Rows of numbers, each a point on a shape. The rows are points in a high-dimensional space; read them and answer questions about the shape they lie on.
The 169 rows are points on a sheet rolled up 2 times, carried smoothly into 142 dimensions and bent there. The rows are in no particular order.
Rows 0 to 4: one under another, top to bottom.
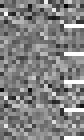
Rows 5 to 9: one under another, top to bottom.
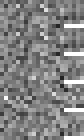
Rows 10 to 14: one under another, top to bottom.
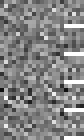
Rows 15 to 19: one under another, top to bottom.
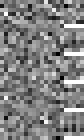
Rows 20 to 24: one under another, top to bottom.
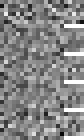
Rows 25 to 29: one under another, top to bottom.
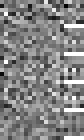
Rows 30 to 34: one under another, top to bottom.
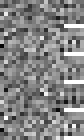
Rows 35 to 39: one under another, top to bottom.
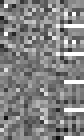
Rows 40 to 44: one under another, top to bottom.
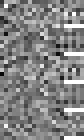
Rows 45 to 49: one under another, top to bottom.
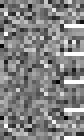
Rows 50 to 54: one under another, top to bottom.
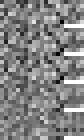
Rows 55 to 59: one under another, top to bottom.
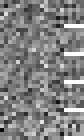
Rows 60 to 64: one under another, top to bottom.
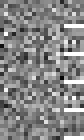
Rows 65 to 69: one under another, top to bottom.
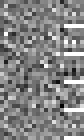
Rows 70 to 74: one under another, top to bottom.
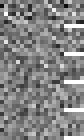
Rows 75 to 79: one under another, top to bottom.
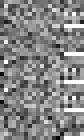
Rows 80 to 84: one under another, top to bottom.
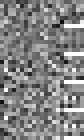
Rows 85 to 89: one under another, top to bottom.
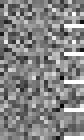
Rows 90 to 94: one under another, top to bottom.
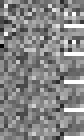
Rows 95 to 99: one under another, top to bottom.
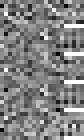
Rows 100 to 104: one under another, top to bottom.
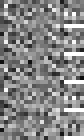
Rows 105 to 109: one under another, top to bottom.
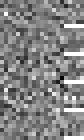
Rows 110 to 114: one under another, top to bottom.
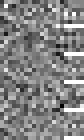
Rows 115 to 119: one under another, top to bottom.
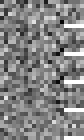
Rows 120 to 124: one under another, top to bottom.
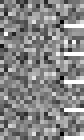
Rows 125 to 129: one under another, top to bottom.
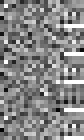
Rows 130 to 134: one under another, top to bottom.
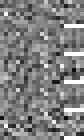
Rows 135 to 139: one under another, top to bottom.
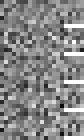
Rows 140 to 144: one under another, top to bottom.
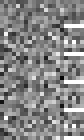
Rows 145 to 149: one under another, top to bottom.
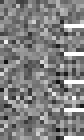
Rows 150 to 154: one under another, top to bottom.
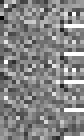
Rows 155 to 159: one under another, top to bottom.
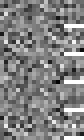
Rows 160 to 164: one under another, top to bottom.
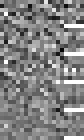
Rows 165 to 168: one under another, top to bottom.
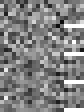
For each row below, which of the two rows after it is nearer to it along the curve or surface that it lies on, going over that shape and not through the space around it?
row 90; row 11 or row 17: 17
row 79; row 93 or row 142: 142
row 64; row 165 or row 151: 151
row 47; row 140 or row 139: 139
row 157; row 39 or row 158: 39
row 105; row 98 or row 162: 98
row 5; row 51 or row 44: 44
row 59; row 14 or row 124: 124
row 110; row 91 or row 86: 91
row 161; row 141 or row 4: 141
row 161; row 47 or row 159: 47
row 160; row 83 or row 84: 84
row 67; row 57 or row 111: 111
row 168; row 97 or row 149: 97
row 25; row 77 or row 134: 134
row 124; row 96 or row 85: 96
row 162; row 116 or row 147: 116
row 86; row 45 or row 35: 45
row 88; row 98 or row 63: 98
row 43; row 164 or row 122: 164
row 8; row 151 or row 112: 112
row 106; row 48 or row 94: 94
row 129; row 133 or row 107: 107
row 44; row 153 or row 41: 153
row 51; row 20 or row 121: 121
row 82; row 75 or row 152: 75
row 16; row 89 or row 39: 39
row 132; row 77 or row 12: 77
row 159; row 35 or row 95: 95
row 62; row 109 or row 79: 79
